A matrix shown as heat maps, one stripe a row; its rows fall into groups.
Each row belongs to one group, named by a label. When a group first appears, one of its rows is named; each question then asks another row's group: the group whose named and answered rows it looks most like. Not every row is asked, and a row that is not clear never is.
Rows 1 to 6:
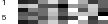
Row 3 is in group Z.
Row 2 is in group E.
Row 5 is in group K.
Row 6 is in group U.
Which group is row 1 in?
U
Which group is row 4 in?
Z
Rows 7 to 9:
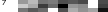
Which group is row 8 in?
E
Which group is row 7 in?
E
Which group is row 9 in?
Z
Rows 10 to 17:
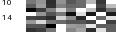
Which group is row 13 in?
E
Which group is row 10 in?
K
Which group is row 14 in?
K
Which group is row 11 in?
K
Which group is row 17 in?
Z
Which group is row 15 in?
E
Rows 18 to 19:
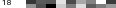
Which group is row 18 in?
Z
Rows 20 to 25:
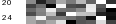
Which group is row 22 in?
U
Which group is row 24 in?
E
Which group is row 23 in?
U
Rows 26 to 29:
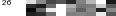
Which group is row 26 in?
E
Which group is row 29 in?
Z
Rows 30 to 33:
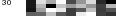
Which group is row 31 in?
K
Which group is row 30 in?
U
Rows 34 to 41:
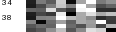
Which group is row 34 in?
K
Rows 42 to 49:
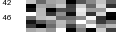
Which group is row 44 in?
K
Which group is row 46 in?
U
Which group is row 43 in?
Z
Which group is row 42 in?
E
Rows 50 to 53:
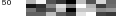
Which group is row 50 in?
E
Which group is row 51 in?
U
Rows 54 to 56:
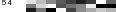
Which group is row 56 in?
K
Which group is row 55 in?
U
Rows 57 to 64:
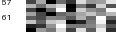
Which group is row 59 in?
K
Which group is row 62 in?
E
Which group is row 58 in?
E
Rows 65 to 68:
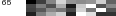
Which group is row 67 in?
Z
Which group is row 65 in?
Z
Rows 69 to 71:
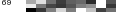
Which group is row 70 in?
E
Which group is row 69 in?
E
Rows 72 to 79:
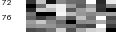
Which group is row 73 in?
U
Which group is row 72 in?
K
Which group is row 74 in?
U
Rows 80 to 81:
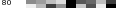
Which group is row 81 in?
E
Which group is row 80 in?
E
